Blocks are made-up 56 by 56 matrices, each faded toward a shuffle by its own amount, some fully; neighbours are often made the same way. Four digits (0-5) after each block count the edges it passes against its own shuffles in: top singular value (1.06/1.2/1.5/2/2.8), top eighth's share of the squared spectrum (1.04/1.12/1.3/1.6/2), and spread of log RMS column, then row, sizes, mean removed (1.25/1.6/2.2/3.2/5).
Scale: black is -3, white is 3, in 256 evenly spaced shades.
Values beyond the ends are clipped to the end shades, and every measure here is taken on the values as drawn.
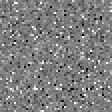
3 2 1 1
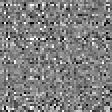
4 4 2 3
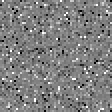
1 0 0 0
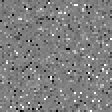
0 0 0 0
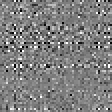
4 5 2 3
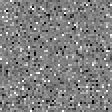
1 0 0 0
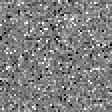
0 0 0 0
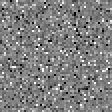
0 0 0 0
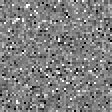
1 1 0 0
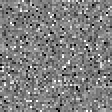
0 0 0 0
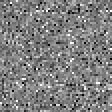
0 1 0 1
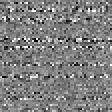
2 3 0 4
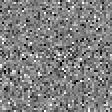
0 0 0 1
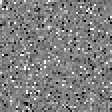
0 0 1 0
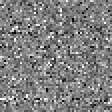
1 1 0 2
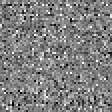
1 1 0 2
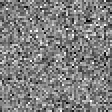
3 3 1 1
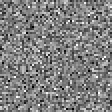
2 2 0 0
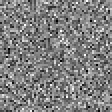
1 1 0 0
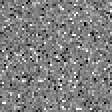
0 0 0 0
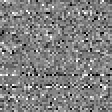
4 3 1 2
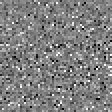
2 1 0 2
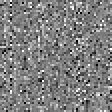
1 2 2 0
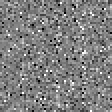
0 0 1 0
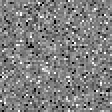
0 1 1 0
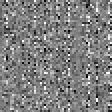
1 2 3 0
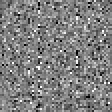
1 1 2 0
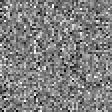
0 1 2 0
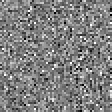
1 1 2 0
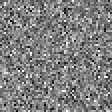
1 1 2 0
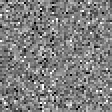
1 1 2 0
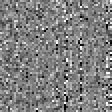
1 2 3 0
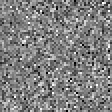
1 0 2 0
